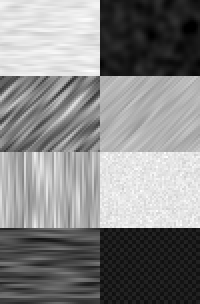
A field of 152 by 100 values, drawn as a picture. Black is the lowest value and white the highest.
The table splits into 4 rows of 2 panels. Panel 1,1: very high, streaked across, faint in contrast. Panel 1,2: very low, blotchy, faint in contrast. Panel 2,1: middling, slanting up to the right, strong in contrast. Panel 2,2: high, slanting up to the right, faint in contrast. Panel 3,1: high, streaked downward. Panel 3,2: very high, fine-grained, faint in contrast. Panel 4,1: low, streaked across. Panel 4,2: very low, checkered, faint in contrast.
